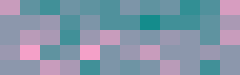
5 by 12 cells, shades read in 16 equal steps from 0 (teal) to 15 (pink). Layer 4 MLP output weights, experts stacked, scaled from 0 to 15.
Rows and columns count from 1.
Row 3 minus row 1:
-4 6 7 -3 4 8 1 2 3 6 1 -1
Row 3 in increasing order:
3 5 7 8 8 8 9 9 10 11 12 12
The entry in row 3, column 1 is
8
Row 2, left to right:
8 8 9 4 7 4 4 0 3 3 5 10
